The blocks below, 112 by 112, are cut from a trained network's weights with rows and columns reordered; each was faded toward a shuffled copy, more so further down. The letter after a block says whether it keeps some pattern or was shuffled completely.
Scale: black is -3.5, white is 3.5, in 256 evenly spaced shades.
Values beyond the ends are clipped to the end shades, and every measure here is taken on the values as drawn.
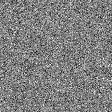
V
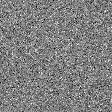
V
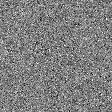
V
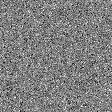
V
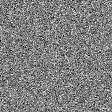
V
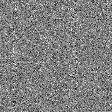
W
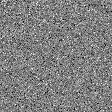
V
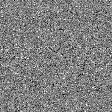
W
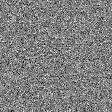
W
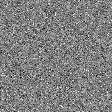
W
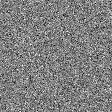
V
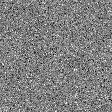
V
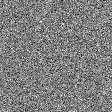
V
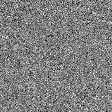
W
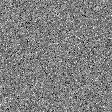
V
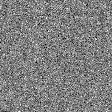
W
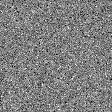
V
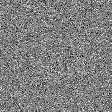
W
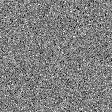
V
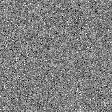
W
